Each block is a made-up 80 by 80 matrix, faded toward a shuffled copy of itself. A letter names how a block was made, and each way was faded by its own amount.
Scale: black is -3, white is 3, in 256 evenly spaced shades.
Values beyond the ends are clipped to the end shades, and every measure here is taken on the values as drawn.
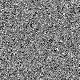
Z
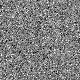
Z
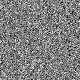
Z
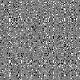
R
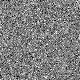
Z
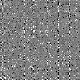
R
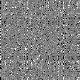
R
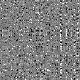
R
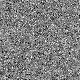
Z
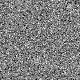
Z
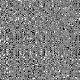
R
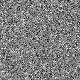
Z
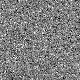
Z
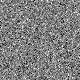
Z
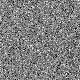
Z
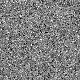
Z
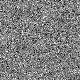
Z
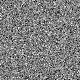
Z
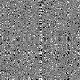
R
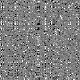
R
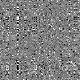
R
